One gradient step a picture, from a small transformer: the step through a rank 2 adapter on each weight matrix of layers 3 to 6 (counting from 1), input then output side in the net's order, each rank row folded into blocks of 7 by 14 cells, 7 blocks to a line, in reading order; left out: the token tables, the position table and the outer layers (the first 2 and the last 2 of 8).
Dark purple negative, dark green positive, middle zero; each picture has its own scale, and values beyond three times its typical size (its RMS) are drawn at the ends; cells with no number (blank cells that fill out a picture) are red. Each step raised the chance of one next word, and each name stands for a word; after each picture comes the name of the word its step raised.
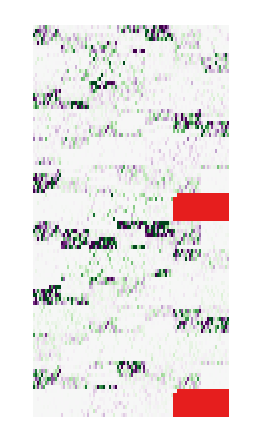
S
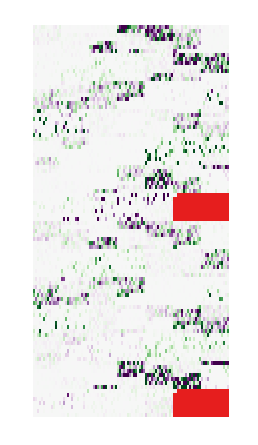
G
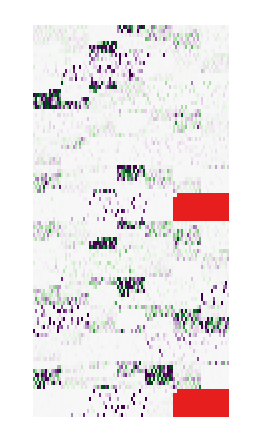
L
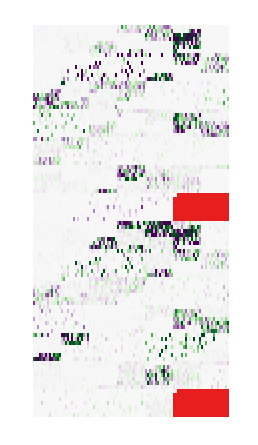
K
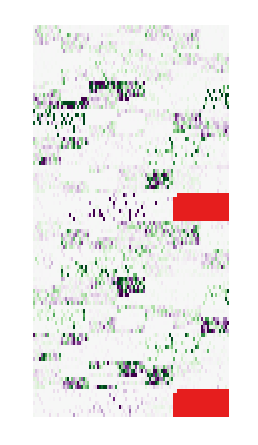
G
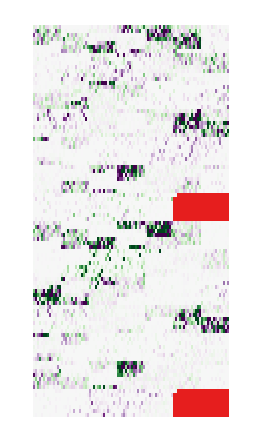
S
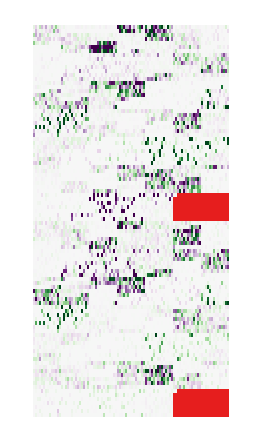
G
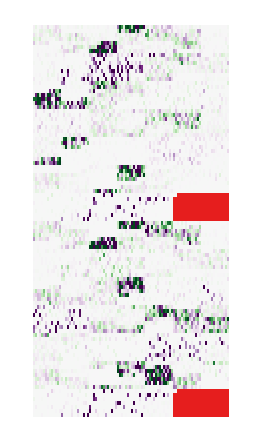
L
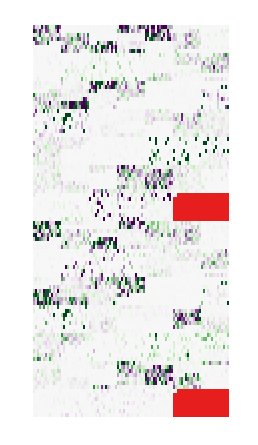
G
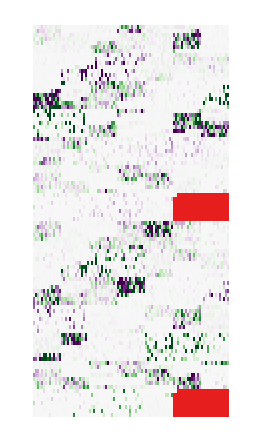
K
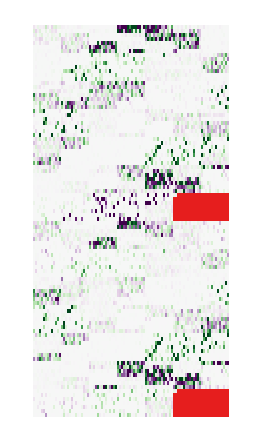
G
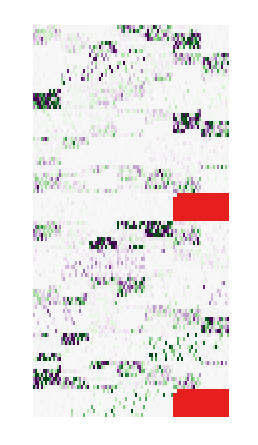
K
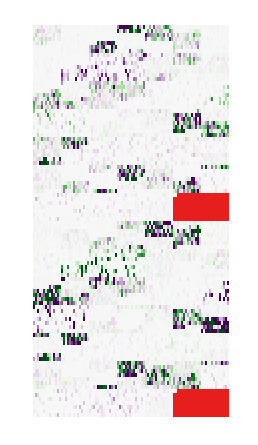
S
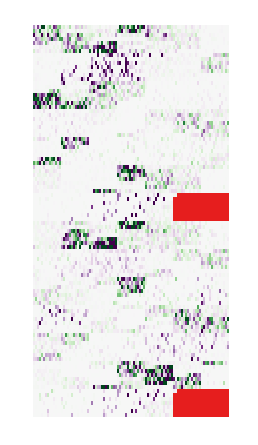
L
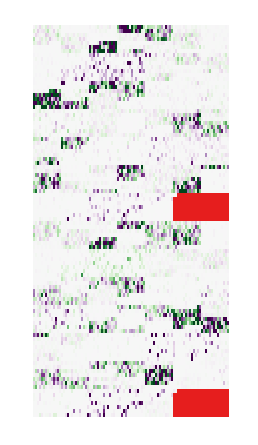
L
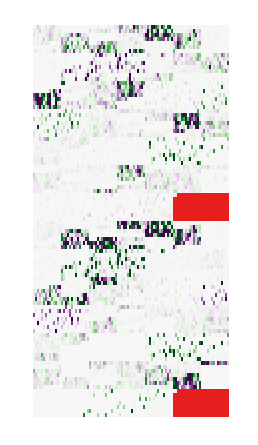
K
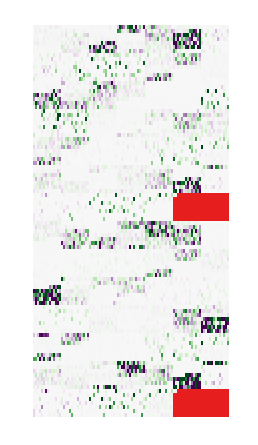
S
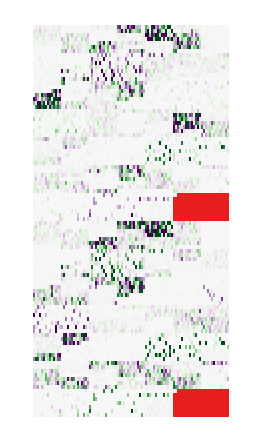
K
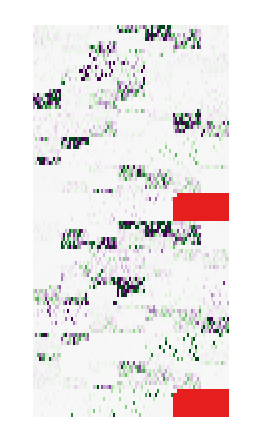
K
